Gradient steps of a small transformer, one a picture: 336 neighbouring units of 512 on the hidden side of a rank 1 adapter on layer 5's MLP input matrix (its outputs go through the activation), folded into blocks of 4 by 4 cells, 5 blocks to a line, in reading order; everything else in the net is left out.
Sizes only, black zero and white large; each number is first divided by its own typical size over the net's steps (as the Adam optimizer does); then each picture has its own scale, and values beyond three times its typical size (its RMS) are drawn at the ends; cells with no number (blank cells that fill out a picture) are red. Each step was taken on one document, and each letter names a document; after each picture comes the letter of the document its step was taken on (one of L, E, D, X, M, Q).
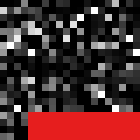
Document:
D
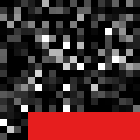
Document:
D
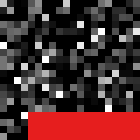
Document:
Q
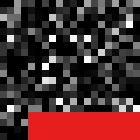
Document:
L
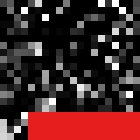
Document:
Q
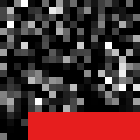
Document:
D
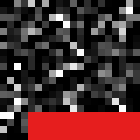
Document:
L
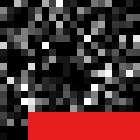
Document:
L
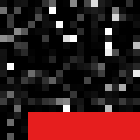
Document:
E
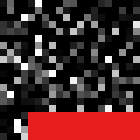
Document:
Q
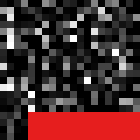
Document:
D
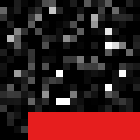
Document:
E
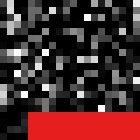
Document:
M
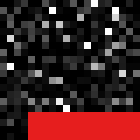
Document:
E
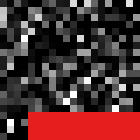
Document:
L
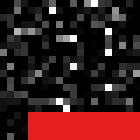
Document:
E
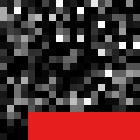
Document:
L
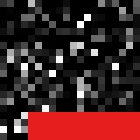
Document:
Q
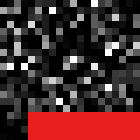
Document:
E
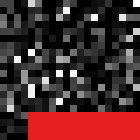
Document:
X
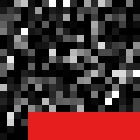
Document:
L
